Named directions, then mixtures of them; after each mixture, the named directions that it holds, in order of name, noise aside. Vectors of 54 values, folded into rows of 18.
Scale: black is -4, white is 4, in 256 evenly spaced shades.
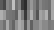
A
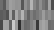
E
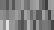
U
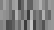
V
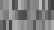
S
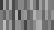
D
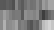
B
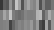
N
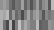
E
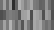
A, D, V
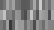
A, S, V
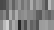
B, E, U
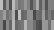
D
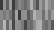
D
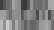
A, B, U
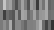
B, D, N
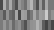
B, D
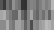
A, B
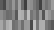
A, S, V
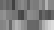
B, S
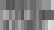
B, E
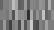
E, V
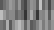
A, S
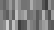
E, U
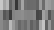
N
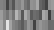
U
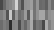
E, N, V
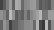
N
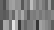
E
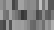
S
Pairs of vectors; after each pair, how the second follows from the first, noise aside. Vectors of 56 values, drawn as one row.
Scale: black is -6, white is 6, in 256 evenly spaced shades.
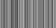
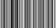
scaled up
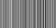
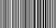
scaled up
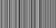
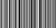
scaled up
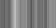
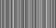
shuffled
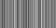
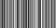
scaled up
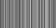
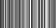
scaled up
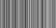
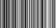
scaled up
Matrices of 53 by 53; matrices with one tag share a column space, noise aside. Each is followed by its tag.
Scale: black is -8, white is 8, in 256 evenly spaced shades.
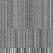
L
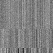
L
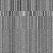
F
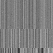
L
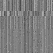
F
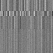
F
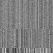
L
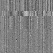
F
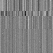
F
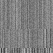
L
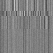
F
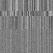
F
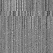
F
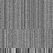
L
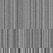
L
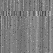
F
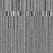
F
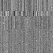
F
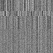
F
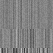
L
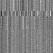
F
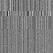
F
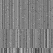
L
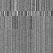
F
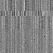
F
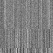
L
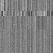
F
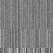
L
